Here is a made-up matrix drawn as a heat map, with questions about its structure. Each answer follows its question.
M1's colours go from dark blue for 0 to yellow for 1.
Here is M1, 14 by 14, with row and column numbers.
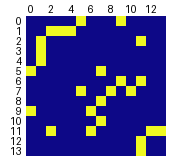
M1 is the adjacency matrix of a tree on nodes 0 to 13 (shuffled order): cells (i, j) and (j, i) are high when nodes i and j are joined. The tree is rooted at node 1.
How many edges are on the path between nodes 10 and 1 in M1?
8
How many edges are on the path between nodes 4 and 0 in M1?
6
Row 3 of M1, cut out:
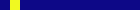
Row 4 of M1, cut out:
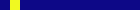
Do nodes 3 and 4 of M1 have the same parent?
yes
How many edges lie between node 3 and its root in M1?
1
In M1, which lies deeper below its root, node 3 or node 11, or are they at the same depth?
node 11
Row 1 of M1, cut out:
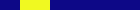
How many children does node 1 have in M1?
3
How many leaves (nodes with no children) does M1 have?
6
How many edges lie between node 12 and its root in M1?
3
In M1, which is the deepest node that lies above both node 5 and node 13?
11
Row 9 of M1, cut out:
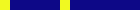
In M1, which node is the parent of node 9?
6
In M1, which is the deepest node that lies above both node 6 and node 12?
11
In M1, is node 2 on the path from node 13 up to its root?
yes
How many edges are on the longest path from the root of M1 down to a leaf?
8
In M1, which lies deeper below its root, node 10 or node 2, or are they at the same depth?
node 10
